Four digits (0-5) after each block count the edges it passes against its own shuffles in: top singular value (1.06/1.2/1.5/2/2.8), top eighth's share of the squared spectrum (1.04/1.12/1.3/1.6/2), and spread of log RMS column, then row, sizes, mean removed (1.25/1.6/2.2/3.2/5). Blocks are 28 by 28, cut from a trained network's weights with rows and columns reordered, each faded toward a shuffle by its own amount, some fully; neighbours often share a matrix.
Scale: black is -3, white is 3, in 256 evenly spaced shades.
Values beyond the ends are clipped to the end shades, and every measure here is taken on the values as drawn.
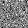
0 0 0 0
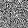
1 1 0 1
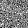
0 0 0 0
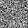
2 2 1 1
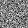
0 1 0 0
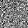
2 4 1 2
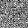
2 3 1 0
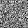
2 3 1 1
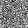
0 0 0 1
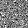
0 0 0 0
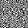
3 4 2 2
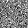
0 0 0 0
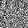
2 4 2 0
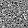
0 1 0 1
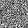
0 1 0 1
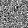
2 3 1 0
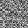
3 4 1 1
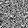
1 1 0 0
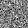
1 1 0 0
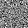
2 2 0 0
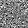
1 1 0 0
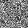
2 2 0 0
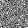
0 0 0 0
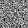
1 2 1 0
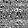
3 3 2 0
